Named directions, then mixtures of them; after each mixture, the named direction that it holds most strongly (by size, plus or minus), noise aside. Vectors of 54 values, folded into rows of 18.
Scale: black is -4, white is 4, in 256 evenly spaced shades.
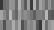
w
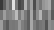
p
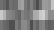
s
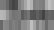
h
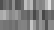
h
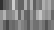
p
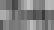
h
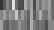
p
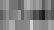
s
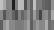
p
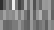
p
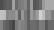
s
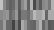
w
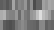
s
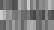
h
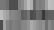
h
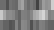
s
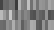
w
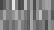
p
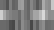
s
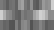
s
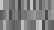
w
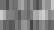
s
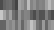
h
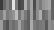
p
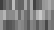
p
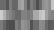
s
